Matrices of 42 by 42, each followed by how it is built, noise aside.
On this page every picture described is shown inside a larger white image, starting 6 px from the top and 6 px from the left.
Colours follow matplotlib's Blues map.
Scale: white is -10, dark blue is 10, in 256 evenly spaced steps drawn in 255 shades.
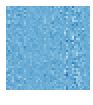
uneven columns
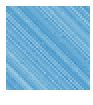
Toeplitz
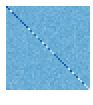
diagonal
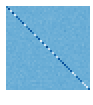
diagonal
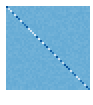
diagonal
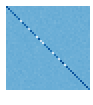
diagonal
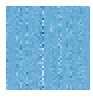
uneven columns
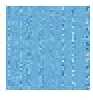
uneven columns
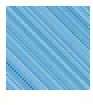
Toeplitz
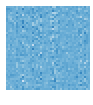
uneven columns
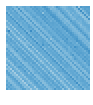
Toeplitz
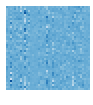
uneven columns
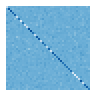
diagonal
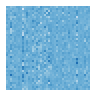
uneven columns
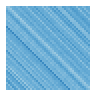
Toeplitz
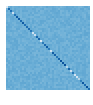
diagonal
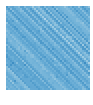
Toeplitz
